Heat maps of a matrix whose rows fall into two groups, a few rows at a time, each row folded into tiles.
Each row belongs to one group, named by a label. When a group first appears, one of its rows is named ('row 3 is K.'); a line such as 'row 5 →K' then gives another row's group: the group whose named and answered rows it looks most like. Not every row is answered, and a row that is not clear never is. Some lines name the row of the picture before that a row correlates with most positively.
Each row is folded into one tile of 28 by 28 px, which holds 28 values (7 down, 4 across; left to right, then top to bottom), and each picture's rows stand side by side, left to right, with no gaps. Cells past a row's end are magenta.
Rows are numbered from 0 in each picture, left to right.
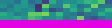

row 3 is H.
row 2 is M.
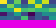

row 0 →H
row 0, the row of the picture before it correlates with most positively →3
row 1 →H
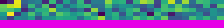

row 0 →M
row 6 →H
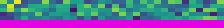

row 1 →M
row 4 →M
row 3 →M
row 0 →H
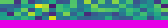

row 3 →H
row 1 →M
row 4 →H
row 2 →M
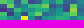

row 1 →M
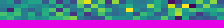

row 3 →H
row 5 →M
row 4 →H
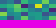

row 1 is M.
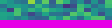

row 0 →H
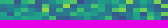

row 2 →H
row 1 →H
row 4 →H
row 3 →M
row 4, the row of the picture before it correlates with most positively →1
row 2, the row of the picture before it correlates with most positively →1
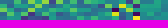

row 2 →H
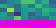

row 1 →H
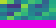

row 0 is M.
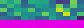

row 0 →H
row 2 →M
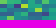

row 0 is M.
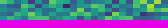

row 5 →H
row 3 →M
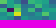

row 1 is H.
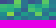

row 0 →M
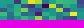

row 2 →H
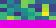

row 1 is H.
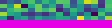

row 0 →M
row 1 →H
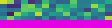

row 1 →M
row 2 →M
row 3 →M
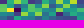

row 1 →M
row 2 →H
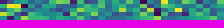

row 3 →M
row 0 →M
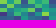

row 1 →H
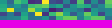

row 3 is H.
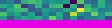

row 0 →M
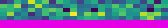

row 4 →M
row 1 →H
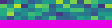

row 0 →M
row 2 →H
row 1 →M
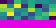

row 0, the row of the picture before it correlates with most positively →0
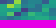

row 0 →M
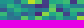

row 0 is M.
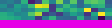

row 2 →H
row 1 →M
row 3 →H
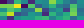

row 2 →H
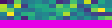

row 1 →M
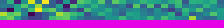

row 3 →H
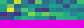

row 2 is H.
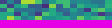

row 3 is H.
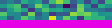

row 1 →M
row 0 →M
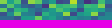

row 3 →M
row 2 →M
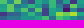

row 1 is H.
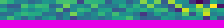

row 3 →H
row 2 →H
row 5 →H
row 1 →M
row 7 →M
